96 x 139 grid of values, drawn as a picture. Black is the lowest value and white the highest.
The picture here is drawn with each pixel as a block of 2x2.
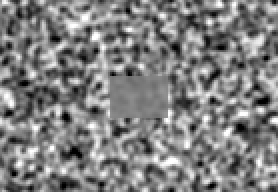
Grain: blotchy. Stripes: none. Calmest part: centre. Mirror symmetry: none. Odd patch: calmer, in the centre. Slope: none.
